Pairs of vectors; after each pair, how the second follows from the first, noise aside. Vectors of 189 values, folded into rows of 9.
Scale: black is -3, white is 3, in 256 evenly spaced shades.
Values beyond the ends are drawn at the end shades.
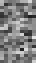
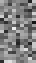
shuffled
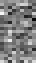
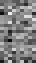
negated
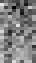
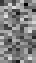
shuffled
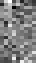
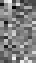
copied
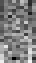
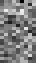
shuffled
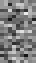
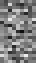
negated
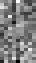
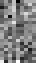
negated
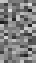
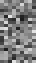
shuffled
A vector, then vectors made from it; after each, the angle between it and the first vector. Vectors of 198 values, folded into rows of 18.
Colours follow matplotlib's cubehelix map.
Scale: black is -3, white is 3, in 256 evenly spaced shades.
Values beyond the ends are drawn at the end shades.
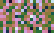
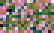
partly aligned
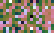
nearly opposite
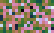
partly opposed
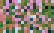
nearly parallel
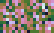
orthogonal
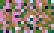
nearly parallel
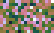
partly aligned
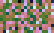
nearly opposite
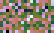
partly aligned
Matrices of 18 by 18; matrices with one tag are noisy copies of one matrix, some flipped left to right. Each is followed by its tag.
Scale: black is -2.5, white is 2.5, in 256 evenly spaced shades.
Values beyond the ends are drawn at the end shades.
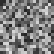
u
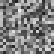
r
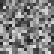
u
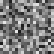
r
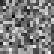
u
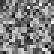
u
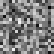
r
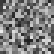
u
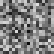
r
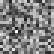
r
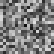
r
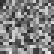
u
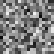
u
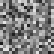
r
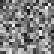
u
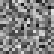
r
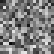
u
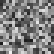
u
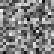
r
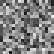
u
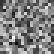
u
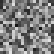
u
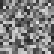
u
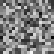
u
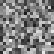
u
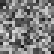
u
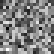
u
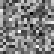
r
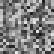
r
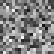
u
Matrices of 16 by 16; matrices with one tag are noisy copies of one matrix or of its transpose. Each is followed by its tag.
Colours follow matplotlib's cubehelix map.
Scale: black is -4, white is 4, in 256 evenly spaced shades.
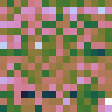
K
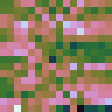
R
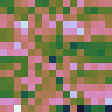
R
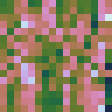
R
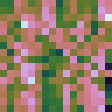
R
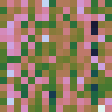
K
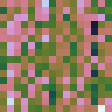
K
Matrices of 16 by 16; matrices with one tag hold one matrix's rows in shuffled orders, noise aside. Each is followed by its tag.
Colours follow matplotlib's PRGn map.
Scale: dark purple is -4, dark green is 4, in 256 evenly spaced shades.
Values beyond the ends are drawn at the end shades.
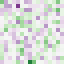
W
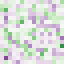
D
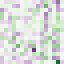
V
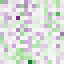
W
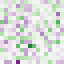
W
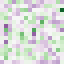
D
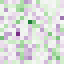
W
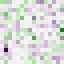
D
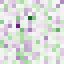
W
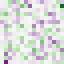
D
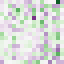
V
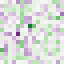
W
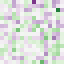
V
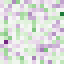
D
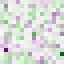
D
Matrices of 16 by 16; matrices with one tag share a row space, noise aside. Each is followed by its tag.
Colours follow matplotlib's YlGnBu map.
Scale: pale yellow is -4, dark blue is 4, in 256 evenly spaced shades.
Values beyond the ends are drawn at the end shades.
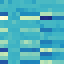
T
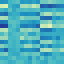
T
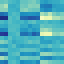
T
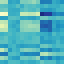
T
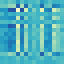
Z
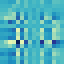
Z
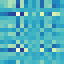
Z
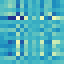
Z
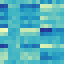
T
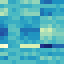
T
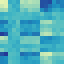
T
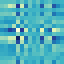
Z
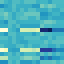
T
